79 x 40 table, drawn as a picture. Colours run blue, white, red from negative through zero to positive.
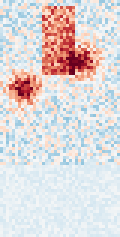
Histogram: skewed, a long tail of high values. Odd patch: higher, in the top middle. Bumps: two. Seam: horizontal, 70% of the way down, the bottom part calmer. Ninth with the highest average: top middle.
